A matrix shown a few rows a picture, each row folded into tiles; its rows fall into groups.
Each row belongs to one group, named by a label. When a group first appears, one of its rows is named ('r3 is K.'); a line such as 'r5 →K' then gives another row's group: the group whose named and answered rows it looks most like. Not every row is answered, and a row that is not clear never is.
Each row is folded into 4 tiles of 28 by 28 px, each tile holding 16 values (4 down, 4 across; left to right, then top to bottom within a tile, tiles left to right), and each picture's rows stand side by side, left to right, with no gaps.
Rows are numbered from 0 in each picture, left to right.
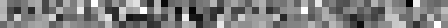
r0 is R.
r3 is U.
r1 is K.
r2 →R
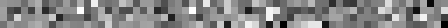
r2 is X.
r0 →R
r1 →R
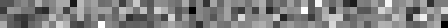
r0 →U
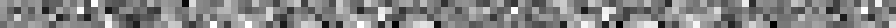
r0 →R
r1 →U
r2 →X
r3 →X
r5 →X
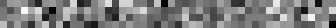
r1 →K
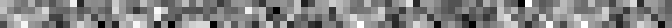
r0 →X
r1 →X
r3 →X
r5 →X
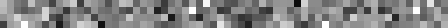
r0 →X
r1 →R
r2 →U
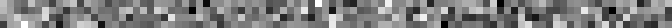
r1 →K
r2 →R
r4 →K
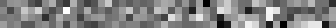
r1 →K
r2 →X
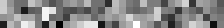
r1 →X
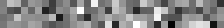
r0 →R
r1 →X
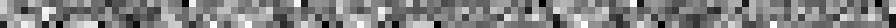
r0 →X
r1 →U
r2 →X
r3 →X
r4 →K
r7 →K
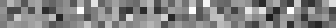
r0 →R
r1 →R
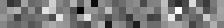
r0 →K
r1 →U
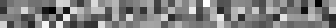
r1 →R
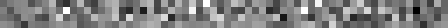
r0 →U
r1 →R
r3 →K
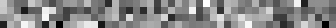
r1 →R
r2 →X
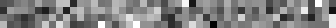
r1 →X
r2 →R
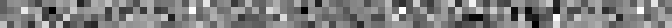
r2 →K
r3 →U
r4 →K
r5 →R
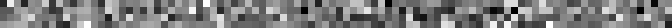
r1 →R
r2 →K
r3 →K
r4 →U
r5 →K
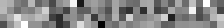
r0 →X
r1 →R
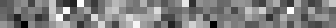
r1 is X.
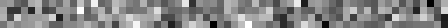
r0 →R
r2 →X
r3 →K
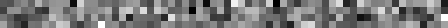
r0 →U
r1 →K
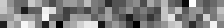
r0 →X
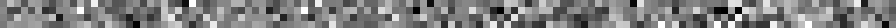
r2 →R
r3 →K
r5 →U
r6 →U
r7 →X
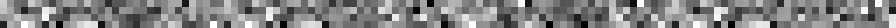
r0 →X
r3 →K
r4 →X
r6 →X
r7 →R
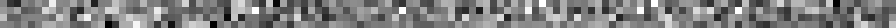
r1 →X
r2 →K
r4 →R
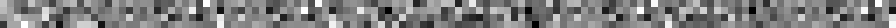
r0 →X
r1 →R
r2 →R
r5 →R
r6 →K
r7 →R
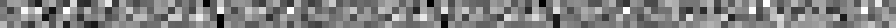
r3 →K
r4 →K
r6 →R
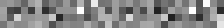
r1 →R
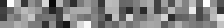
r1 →R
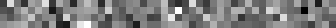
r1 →U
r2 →K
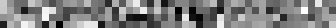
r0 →X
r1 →K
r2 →R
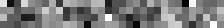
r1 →U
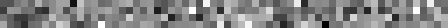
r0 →U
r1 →R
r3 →R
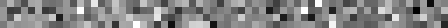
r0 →R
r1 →X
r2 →R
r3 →K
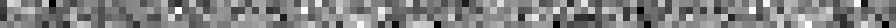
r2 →R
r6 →R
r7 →X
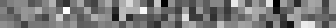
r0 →U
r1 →K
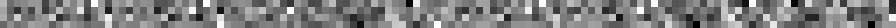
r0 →R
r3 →U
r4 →R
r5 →R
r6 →U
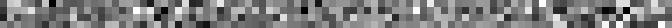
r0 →K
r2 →K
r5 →U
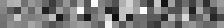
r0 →R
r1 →K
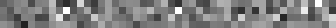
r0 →U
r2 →R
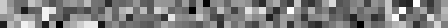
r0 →X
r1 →K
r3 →U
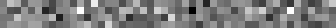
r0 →R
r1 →K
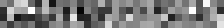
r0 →K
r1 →R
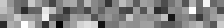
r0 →X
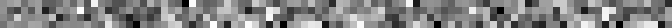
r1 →U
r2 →X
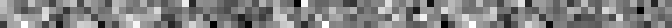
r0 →X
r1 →X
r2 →U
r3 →K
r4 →X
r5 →K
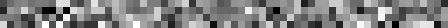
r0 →U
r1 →X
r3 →X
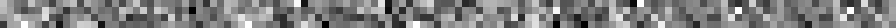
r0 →X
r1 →K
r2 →X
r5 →U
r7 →U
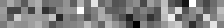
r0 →R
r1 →U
